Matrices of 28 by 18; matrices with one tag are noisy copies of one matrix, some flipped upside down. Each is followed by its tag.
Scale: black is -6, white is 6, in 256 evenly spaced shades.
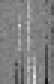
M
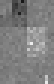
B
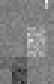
B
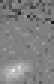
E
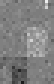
B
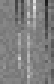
M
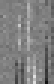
M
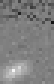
E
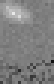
E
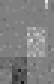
B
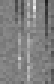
M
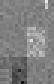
B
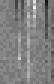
M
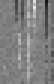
M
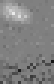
E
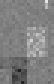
B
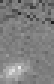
E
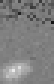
E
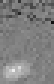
E
